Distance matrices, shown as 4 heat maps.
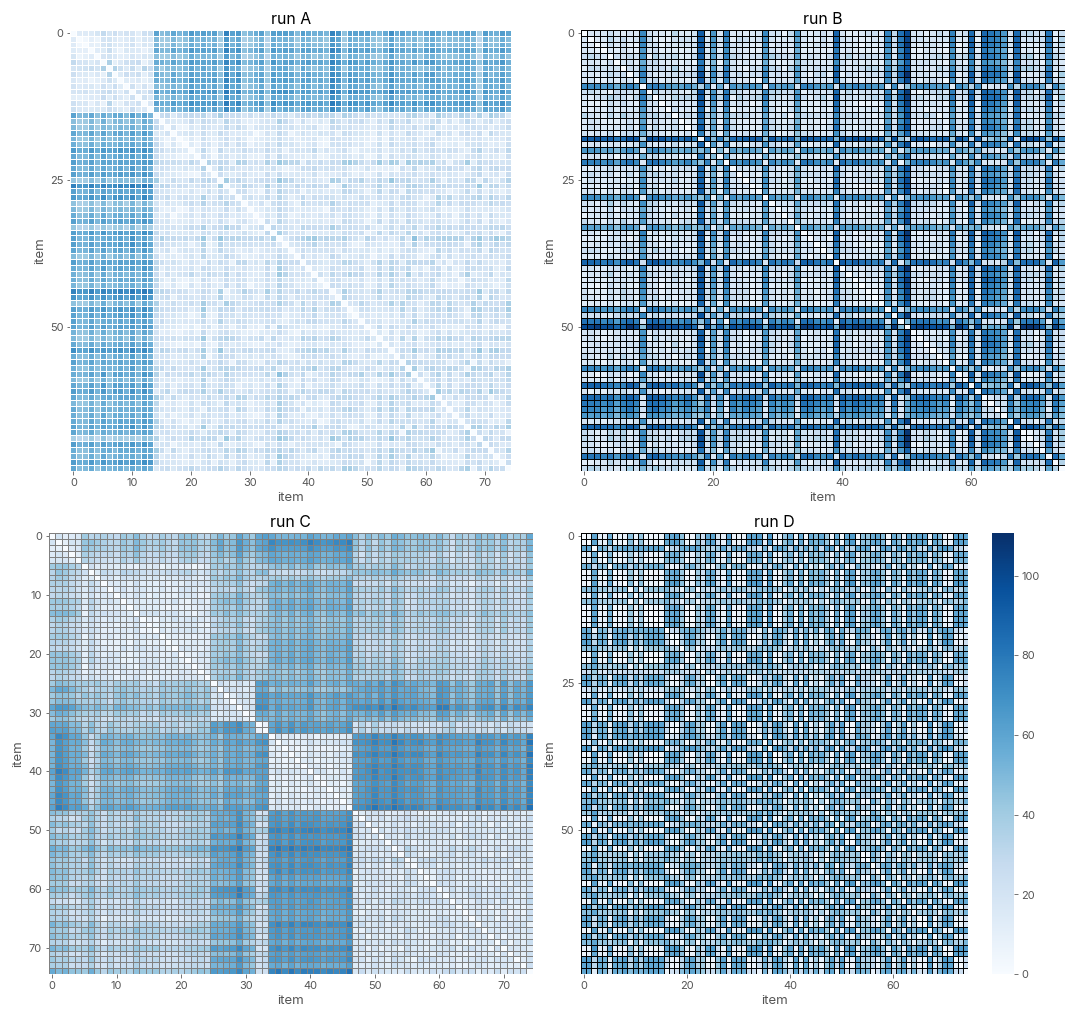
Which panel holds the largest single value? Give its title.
run B
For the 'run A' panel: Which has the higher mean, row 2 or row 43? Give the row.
2
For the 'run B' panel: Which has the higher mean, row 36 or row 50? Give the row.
50
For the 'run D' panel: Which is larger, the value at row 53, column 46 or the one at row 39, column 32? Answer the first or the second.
the first
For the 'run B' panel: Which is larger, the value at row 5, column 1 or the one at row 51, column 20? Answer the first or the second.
the second
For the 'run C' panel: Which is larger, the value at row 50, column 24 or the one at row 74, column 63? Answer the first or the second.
the first
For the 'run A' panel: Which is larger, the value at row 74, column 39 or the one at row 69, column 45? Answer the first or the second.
the second
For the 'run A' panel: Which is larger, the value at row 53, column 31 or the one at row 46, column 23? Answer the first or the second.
the second
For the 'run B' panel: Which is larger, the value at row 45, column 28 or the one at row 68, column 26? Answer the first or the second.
the first
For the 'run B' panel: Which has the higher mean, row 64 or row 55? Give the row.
64
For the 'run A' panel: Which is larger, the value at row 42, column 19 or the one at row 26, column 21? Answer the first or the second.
the second
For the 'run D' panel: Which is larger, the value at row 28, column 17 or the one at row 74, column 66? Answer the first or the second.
the second
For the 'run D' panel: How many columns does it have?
75
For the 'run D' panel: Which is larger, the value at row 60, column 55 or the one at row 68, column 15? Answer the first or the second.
the second
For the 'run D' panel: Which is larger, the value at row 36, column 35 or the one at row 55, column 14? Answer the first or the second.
the first
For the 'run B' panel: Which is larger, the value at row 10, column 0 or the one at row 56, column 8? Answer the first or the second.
the first
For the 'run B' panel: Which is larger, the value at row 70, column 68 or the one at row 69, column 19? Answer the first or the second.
the second
